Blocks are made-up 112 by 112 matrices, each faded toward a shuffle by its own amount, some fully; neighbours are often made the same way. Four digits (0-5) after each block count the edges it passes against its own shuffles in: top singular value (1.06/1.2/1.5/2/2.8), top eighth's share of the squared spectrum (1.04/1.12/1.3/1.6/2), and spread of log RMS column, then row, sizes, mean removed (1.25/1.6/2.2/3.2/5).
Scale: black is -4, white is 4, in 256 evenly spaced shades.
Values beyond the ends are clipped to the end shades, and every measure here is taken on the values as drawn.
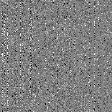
2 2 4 0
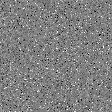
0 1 1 0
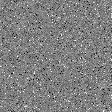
0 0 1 0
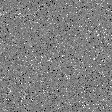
0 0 0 0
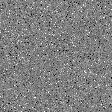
0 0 0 0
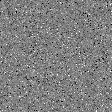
0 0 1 0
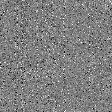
1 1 2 0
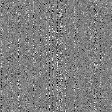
2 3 4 0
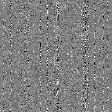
2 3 4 0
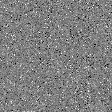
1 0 1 0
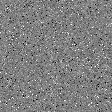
0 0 0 0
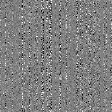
2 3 4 0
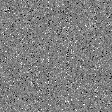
1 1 1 0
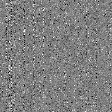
2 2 3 0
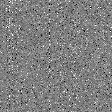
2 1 2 0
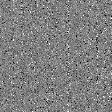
1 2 3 0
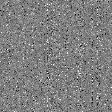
1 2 2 0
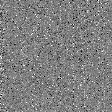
1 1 2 0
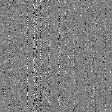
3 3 4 0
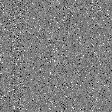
1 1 2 0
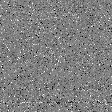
1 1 0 1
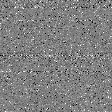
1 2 0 2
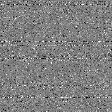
2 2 0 3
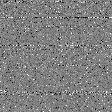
2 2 0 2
